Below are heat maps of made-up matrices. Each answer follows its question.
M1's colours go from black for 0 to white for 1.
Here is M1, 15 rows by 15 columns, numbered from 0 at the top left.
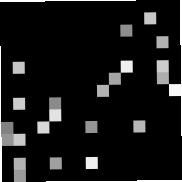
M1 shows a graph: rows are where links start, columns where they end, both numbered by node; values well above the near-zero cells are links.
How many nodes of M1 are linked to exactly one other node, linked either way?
2
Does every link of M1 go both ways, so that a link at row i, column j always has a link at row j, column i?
no
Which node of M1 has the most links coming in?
node 1
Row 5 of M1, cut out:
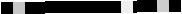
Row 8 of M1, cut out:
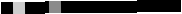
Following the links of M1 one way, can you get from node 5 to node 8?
yes
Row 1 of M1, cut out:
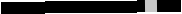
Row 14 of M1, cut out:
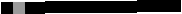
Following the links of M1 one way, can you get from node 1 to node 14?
no
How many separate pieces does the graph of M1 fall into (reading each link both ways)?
1
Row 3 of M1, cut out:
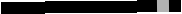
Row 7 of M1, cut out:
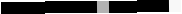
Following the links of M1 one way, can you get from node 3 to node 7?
yes
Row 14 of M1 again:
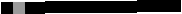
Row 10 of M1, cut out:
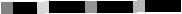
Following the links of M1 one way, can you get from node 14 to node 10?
no
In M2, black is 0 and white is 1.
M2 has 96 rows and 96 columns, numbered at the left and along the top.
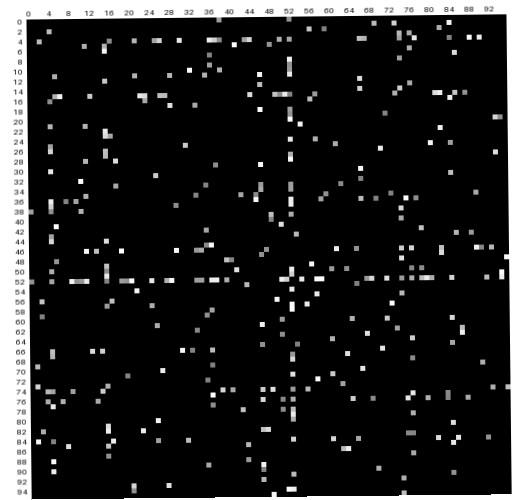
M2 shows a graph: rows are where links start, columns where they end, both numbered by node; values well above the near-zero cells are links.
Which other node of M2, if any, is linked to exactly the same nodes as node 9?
node 58
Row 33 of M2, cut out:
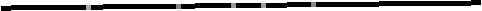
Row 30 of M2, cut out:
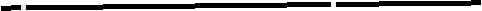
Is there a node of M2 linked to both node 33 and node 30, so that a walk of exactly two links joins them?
no
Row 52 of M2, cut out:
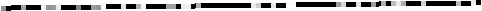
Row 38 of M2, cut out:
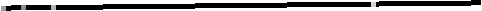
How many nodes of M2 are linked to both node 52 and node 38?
4
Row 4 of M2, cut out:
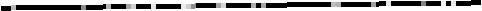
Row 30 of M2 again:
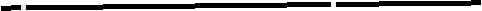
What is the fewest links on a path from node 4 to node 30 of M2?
1
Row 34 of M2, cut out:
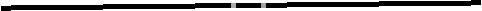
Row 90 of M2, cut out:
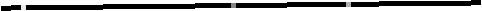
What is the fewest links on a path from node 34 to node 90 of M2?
2
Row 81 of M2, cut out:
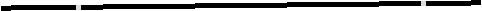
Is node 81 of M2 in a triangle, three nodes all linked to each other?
no
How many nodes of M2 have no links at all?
0
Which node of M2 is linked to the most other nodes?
node 52
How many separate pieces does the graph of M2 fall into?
1
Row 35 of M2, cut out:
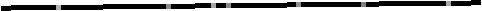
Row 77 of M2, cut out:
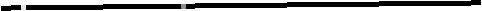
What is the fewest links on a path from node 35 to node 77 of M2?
3
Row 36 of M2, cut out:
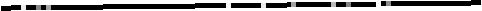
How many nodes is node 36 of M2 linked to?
10
